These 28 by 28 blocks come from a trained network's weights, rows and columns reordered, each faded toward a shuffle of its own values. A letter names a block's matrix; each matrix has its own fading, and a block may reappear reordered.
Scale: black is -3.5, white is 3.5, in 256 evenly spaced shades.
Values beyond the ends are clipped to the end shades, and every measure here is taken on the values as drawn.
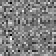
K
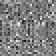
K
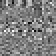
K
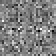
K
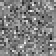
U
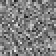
U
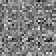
K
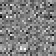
K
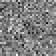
U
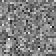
U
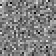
U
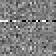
K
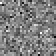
U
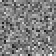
U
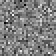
U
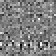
K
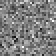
U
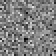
U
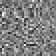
K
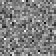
U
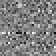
K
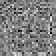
K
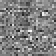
K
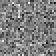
U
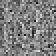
U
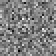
U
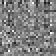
K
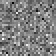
U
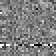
K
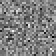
U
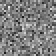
U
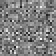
K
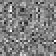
K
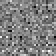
K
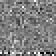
K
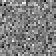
U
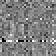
K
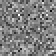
U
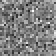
U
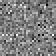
U
